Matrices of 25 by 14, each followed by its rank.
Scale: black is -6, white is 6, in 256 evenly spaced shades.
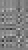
two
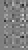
two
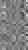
three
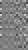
three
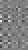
two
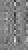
two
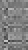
two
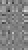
three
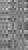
two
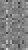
three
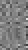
three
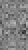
three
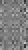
three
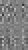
three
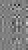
two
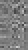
three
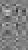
two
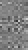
three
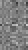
three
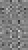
three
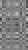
two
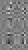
two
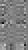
two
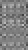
two
